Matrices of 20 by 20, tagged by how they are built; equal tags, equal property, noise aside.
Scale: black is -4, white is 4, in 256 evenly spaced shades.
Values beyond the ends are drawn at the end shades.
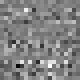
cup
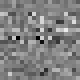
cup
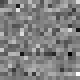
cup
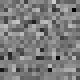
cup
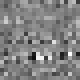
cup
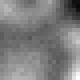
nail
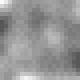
nail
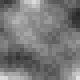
nail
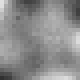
nail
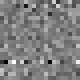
cup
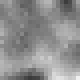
nail
